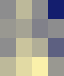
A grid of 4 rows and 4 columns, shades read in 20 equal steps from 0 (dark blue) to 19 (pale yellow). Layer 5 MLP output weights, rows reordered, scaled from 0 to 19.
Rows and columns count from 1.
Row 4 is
14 17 19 11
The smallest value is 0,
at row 1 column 4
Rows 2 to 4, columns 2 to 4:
12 9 10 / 15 13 6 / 17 19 11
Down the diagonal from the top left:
10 12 13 11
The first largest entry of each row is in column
2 2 2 3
